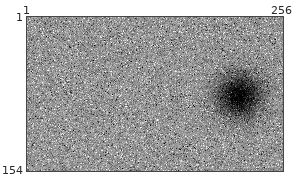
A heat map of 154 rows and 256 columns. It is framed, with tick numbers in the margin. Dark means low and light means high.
Mirror symmetry: none. Dips: one, in the middle right. Ninth with the lowest average: middle right. Odd rows or columns: none.
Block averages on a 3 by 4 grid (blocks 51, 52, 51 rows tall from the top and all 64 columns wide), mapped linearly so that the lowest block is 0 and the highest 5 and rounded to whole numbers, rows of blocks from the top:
5 5 5 5 | 5 5 4 0 | 5 5 5 5
